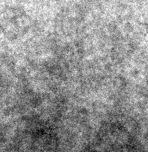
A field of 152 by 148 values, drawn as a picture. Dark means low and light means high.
The field is mottled with small blotches. There are no regular stripes. The field climbs toward the top.
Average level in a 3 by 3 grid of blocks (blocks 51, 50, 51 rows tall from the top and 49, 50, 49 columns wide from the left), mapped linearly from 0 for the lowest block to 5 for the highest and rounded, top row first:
5 4 5
3 2 3
0 0 0
